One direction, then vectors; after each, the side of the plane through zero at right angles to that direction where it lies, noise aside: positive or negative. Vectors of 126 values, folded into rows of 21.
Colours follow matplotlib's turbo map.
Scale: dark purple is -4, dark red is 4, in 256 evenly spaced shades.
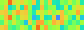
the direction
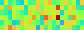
negative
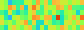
negative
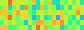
positive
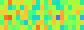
positive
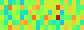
negative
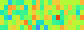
negative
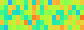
negative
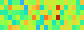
negative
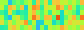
negative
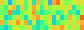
negative
